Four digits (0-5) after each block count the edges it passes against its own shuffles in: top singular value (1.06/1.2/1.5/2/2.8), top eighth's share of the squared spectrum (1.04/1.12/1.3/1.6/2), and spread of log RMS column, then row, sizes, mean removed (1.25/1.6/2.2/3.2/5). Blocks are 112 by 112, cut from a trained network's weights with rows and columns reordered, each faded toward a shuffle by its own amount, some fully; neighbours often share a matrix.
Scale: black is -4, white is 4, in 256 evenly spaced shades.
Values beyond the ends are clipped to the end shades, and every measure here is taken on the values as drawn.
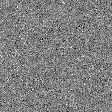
2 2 0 1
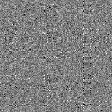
4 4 2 2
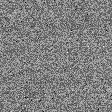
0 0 0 0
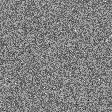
0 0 0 0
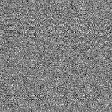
4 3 0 3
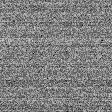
3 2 0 1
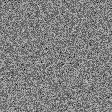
0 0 0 0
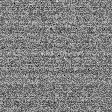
3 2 0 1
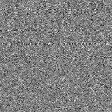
4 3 0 3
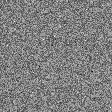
0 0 0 0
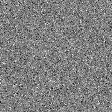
2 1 0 0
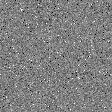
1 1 0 0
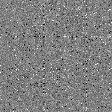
3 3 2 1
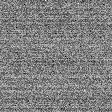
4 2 0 1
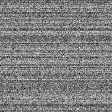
5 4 1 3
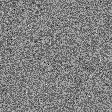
0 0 0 0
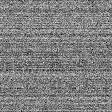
4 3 1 2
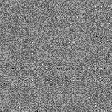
4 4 1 2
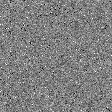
2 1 0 0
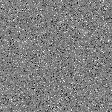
1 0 0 0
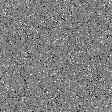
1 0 0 0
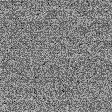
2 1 0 0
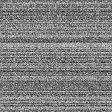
5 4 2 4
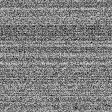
4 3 1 2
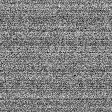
4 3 0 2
